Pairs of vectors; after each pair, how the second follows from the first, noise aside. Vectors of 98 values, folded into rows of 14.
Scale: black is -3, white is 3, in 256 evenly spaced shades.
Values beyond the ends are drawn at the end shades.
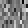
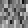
sign-scrambled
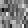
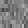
shrunk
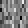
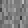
shrunk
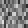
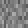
shrunk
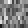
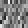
sign-scrambled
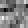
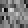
sign-scrambled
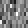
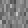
shrunk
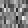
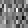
sign-scrambled
